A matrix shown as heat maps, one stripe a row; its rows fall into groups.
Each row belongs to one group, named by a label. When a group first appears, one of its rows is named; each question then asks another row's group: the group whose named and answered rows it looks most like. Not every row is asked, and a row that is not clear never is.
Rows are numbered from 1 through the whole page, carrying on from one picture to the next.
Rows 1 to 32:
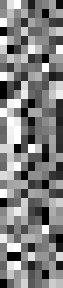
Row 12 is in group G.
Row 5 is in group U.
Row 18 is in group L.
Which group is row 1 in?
G
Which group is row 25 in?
L
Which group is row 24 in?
L
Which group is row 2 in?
L
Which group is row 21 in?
L
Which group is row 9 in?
U
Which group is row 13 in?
U
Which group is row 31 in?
L
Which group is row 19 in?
G
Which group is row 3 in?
U
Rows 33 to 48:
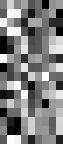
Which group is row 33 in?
L
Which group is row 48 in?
G
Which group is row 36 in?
G
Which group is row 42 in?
G
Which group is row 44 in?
L
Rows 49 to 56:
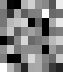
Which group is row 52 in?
L
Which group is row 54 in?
L
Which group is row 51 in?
L
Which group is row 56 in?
U
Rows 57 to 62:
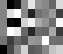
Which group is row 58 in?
G
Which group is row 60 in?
G
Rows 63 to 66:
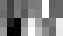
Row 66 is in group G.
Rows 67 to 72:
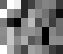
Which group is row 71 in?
L
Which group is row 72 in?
U
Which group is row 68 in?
U
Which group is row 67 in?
G
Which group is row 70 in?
L
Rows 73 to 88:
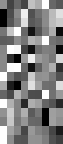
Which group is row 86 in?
L
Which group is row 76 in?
G
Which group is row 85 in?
L
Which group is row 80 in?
G
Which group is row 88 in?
U
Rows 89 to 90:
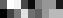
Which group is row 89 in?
G
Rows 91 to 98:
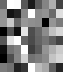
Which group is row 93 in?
L
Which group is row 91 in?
G
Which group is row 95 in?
G
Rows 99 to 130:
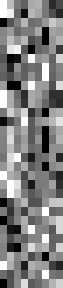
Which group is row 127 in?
L
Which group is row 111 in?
L
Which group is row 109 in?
U
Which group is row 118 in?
U
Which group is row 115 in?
L
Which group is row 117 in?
L
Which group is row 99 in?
U
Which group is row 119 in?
G
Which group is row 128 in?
U
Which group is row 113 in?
L
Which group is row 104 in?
G
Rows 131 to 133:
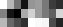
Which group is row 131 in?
U
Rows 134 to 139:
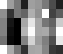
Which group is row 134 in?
U
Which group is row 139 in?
U
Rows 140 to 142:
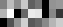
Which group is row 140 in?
L
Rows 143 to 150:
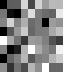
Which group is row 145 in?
L
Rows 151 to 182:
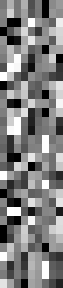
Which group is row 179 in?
U
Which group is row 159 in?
U
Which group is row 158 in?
G
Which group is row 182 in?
U
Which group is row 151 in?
L
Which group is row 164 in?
G
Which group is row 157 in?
G
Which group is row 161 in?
L
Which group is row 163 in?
L
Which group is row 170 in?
U
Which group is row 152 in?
L
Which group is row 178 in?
L
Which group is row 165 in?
G
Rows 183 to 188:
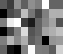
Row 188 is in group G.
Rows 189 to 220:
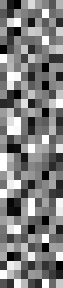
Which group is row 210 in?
U
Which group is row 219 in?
U
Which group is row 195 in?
U
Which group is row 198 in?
L
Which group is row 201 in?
L
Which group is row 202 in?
G
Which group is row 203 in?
G
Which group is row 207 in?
U
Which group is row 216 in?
L
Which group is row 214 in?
G
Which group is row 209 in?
G
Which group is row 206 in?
U
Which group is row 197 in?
G
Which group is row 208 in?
L
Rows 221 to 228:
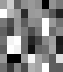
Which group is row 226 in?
G
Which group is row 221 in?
L
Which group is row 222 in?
U
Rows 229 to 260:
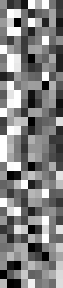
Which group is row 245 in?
U
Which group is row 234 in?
U
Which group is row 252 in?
G
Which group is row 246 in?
U
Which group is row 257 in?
L
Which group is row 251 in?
U
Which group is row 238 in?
L
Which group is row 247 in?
G
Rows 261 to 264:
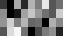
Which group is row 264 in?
G
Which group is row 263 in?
L
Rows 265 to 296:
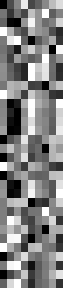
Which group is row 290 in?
L
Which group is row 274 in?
L
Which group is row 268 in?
U
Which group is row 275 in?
U
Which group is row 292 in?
U
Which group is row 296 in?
G
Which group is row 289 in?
G
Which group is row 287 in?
L
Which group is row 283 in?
U
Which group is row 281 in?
L
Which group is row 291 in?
G
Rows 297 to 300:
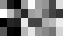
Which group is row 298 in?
U
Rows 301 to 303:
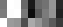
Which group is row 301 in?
G
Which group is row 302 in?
G
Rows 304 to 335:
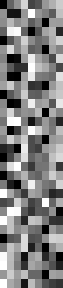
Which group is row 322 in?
G
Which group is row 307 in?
G
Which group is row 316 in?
L
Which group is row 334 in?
L
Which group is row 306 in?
L
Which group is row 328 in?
U
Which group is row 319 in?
L
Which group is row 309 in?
L
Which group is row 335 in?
U
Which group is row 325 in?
U
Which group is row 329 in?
L
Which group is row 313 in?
L
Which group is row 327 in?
G
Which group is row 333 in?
U
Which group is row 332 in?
U
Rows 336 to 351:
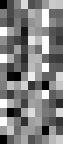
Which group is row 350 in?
L
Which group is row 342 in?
U
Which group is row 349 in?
U
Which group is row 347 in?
U
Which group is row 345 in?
L
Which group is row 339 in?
U
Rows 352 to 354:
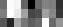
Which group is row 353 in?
G
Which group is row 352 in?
G
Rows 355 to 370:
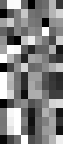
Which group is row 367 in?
G
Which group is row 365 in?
U
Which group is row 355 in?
G
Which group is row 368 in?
G
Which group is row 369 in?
G
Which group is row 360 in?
G
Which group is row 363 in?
U
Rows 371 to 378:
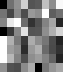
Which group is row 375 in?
U
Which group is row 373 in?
G
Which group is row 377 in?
U
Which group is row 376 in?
U
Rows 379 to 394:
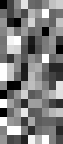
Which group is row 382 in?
L
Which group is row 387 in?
U
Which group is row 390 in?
U
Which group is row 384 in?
G
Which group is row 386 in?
U
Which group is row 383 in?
G
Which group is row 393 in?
G
